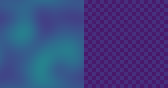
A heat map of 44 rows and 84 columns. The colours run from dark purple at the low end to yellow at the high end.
The table splits into one row of 2 panels. Panel 1,1: low, smooth. Panel 1,2: very low, checkered, faint in contrast.
